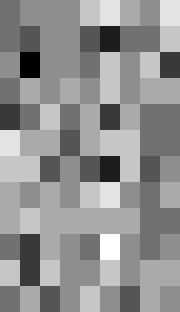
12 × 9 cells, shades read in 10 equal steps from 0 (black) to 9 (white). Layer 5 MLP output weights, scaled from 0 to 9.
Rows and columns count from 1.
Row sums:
53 36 40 50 39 51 41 52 51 44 50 44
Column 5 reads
7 3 4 5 6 6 3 7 6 4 5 7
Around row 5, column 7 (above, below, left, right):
5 7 2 4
